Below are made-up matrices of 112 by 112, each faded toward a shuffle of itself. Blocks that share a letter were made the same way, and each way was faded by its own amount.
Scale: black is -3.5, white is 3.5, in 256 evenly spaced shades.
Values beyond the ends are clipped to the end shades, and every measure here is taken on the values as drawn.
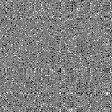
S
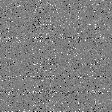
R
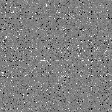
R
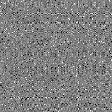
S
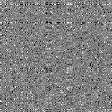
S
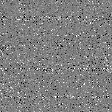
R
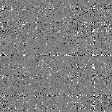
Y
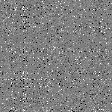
R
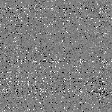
R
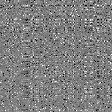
S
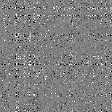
Y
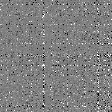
Y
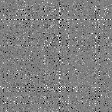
Y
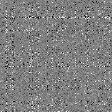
Y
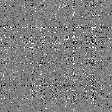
Y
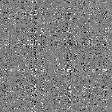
Y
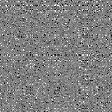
S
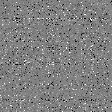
R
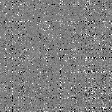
Y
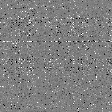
R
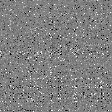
R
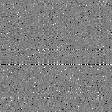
S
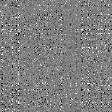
Y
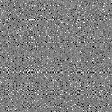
S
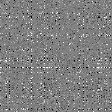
Y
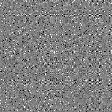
S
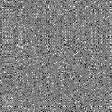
S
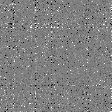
R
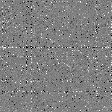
R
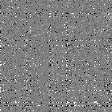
Y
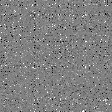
R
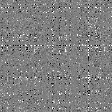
Y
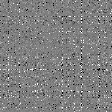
Y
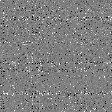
R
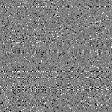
S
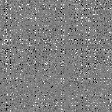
Y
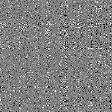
Y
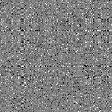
S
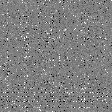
R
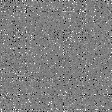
R
